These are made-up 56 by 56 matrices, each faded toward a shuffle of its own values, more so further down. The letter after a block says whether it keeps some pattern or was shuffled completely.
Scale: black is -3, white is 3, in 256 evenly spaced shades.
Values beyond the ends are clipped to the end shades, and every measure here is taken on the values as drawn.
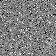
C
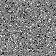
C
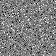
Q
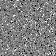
C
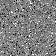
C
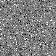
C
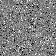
Q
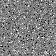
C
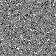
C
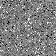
Q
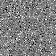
C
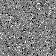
Q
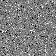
Q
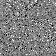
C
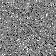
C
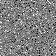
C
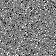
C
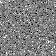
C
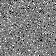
Q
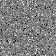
Q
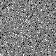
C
